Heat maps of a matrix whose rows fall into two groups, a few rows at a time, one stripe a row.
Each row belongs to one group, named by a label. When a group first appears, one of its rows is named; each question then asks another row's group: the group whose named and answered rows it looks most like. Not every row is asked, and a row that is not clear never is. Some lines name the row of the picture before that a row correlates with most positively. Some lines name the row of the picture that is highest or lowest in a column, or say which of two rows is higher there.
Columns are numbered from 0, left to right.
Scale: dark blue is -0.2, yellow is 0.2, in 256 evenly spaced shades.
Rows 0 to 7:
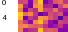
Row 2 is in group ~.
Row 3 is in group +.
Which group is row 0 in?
~
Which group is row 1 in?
~
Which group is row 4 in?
~
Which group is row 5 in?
~
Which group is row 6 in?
+
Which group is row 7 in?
~
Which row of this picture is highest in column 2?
3
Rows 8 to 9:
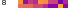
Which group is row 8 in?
~
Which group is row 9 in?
+
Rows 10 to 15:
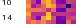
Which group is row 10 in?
~
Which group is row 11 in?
~
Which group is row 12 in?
+
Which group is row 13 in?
~
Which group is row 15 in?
+
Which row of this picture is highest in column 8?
15
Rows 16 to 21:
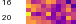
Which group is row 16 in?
~
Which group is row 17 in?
+
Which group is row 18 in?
+
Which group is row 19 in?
~
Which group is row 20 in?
+
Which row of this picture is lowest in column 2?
19
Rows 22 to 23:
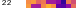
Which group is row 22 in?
+
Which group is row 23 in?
~
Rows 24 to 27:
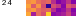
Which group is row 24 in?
+
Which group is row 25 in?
+
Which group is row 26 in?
+
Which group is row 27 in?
~
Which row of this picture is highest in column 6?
25
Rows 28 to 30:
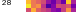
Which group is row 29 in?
+
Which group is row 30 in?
+
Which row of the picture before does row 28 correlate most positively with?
25
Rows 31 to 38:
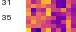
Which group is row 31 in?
~
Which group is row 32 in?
+
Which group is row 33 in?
~
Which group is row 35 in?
+
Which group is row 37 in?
+
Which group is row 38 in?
~
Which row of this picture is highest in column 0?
38
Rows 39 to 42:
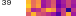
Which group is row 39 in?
+
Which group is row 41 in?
~
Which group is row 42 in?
+
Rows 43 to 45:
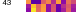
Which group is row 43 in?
~
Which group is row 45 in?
+
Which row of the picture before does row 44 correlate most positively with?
42
